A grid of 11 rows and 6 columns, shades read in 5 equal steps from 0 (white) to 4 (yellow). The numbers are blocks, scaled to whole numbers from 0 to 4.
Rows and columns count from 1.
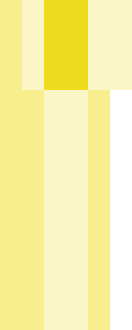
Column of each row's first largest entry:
3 3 3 1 1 1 1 1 1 1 1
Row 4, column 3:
1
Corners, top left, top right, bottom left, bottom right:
2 1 2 0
